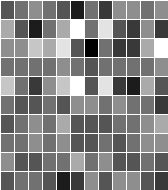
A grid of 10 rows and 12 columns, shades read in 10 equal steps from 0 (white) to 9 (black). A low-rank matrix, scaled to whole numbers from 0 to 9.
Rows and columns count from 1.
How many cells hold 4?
24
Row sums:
63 55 51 59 51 62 58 59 61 68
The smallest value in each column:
2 4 2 3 1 0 4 1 4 4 3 0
